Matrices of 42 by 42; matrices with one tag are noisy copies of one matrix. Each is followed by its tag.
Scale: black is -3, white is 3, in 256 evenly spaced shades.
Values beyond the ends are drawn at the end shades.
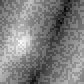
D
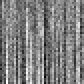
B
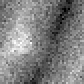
D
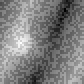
D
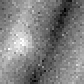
D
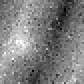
D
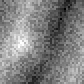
D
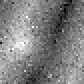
D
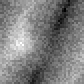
D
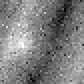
D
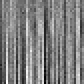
B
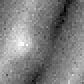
D
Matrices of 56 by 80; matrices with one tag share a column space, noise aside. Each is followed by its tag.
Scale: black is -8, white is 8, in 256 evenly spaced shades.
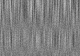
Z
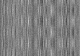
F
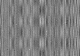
F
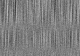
Z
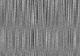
Z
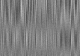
Z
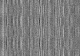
F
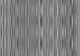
F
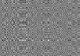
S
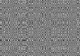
S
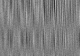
Z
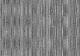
F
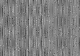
F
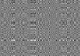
S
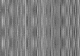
F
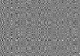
S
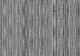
F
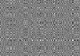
S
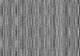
F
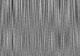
Z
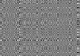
S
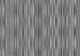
F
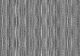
F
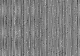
F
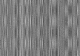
F
